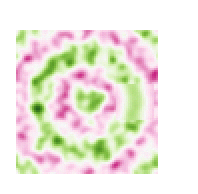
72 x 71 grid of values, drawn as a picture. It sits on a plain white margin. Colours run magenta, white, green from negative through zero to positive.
Average level on the scale: 50%. Slope: none. Odd patch: calmer, in the middle right. Lone odd cells: none. Rings: centred on the centre.
